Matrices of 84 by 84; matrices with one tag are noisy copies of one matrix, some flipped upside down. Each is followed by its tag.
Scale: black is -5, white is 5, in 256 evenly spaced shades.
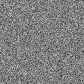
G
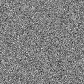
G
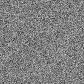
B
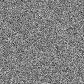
B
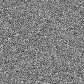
B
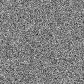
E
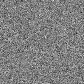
B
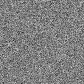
B
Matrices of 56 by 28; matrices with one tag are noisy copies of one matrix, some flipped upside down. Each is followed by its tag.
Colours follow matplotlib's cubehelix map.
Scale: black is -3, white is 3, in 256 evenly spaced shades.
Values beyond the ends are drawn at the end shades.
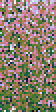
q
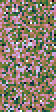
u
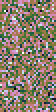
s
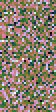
s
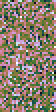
u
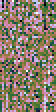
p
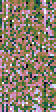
p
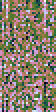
p
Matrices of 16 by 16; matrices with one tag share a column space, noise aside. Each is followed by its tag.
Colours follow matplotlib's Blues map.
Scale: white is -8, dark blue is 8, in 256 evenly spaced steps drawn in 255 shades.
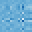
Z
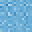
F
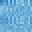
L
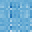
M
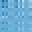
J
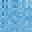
J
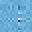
Z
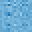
F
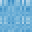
L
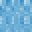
L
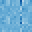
L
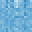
J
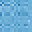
F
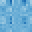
L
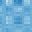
L
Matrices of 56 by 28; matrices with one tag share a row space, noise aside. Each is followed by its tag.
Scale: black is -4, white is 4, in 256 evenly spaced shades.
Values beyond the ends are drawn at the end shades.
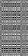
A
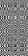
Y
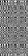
Y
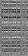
A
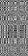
Y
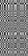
Y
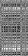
A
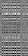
A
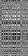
A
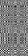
Y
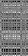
A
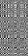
Y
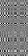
Y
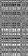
A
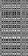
A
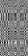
Y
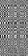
Y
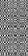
Y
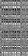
A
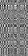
Y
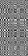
Y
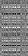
A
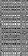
A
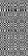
Y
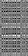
A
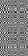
Y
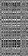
A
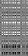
A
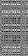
A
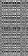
A
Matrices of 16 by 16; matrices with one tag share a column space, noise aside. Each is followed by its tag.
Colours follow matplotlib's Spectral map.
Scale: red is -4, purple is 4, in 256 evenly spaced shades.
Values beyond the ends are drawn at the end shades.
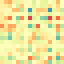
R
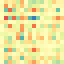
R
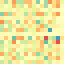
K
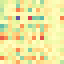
R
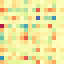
R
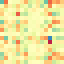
K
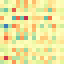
R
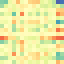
K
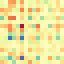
R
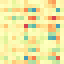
R
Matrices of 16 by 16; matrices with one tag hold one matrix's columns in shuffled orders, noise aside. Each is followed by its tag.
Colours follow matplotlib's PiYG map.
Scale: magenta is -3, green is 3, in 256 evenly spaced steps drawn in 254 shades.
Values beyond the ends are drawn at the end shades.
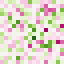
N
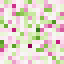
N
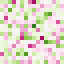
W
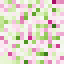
W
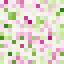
W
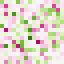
N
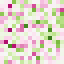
N
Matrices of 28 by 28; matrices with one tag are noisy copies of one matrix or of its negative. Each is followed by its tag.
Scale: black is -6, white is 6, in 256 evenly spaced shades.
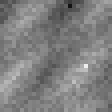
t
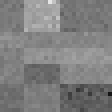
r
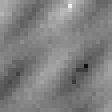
t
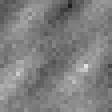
t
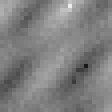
t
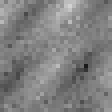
t
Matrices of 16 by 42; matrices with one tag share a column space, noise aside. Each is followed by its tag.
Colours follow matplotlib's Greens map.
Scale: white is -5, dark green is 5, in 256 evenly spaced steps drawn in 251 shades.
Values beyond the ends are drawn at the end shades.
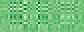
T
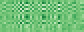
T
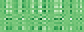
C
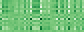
C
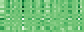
C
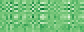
T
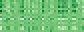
C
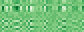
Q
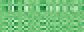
Q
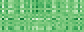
C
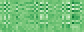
T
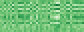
T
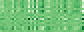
C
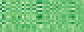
T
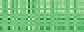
C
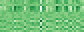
Q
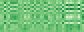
T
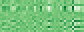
Q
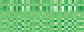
Q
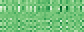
Q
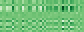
Q
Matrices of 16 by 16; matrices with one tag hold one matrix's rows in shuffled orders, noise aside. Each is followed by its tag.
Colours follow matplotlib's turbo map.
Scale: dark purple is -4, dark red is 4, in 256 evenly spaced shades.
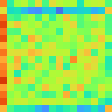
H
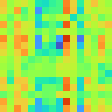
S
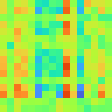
S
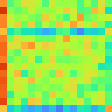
H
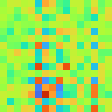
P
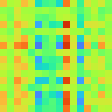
S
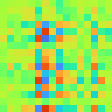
P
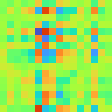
P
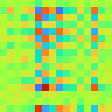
P
